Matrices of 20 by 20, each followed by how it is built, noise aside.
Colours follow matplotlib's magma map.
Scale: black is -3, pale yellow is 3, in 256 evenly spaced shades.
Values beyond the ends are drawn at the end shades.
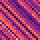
Toeplitz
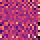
low rank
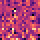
low rank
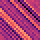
Toeplitz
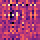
low rank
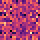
low rank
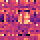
low rank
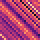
Toeplitz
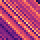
Toeplitz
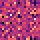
low rank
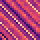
Toeplitz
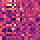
low rank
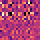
low rank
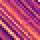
Toeplitz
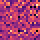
low rank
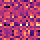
low rank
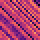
Toeplitz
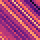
Toeplitz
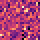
low rank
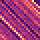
Toeplitz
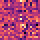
low rank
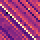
Toeplitz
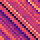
Toeplitz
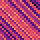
Toeplitz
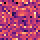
low rank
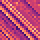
Toeplitz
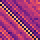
Toeplitz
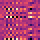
low rank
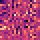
low rank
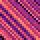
Toeplitz
